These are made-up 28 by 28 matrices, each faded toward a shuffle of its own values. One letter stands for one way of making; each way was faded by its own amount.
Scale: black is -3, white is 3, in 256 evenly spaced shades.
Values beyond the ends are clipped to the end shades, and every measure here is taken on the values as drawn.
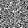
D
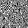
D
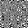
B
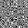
B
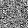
D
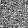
D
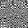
B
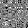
B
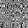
B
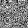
D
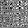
B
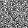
D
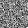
D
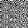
B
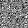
D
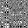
B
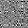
B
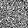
D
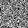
D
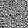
B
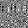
B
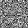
D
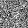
D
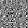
B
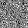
D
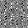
B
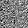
D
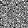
D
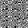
B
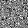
D
